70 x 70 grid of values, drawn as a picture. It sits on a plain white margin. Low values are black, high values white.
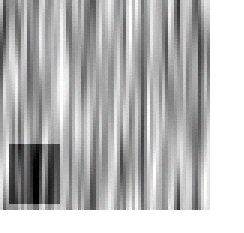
Grain: streaks running down. Odd patch: lower, in the bottom left. Ninth with the lowest average: bottom left.
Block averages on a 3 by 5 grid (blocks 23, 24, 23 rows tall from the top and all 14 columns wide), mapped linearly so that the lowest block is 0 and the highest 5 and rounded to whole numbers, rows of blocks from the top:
3 4 3 4 3 / 4 5 4 4 3 / 0 2 3 4 5
